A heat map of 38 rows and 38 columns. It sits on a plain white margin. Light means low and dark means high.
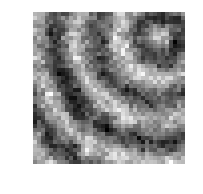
Slope: none. Average level on the scale: 50%. Rings: centred on the top right.
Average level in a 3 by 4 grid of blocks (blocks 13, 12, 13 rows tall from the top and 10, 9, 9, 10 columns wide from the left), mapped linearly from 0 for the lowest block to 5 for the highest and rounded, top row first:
3 2 0 5
3 2 1 1
3 2 0 1
